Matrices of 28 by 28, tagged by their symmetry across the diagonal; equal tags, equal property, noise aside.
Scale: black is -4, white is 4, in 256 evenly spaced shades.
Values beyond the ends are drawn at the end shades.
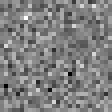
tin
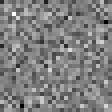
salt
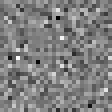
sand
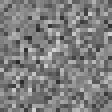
salt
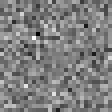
sand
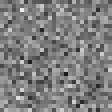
tin
